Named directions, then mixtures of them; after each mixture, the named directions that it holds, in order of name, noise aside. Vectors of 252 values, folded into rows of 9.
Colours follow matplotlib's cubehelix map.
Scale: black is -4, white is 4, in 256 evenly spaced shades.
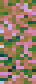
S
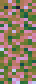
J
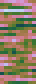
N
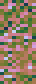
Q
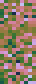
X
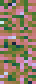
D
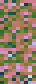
Q, X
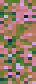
S, X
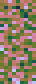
J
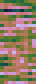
N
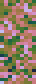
S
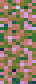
J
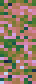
D, S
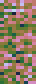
N, X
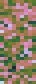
J, S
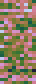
N, S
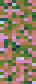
D, J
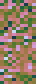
Q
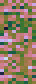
N, Q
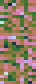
D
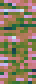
D, N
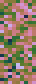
S, X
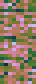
D, N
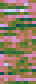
N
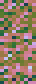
Q, X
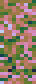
S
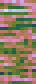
N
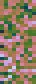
S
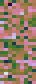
D, S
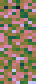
J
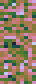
D, X
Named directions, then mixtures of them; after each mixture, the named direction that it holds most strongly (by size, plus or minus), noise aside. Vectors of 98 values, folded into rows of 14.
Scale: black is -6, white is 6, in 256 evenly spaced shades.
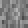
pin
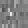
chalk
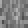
pin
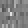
chalk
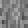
pin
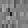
chalk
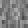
pin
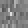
chalk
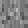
pin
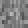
pin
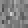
chalk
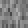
pin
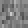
chalk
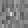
chalk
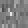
chalk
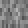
pin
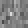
chalk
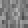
pin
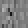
chalk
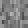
pin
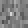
chalk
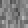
pin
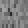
chalk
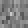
chalk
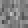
pin
